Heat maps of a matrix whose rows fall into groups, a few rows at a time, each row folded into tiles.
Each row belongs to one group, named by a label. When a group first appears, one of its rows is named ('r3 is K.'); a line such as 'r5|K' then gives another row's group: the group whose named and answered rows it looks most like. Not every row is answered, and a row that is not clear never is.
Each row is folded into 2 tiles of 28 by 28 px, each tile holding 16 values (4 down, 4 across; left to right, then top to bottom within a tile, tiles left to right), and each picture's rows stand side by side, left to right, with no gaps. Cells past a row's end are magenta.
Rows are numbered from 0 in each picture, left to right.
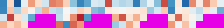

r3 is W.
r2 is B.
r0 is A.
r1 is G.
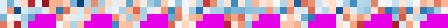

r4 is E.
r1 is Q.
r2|B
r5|A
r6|W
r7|A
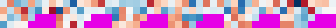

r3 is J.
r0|B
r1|W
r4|A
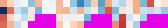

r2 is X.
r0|Q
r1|G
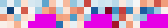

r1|B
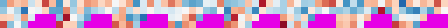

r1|A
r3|G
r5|J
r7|E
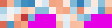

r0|G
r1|G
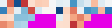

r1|W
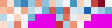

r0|G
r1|W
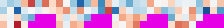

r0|A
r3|X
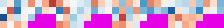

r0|A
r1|Q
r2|X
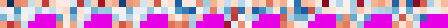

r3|E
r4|A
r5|Q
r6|X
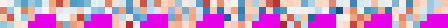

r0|B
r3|X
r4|X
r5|J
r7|B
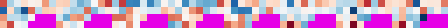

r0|Q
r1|G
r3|B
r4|E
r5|X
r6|A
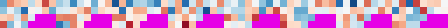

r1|B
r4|B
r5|J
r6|B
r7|Q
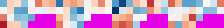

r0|J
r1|J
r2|W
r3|G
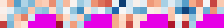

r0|G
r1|J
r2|W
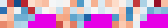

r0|Q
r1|J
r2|X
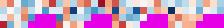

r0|G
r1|A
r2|Q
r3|W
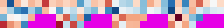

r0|E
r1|J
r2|W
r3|A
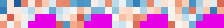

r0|W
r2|W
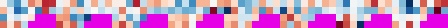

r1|J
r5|A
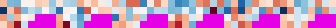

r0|W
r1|Q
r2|X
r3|E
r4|A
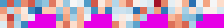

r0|B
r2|J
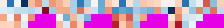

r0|E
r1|G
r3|Q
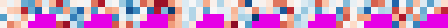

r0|X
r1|Q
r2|E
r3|Q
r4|J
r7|B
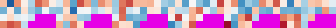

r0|X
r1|A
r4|G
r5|E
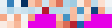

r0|E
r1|E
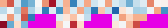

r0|G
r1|A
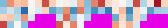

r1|X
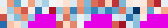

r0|B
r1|X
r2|Q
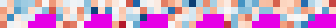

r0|G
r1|X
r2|J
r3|Q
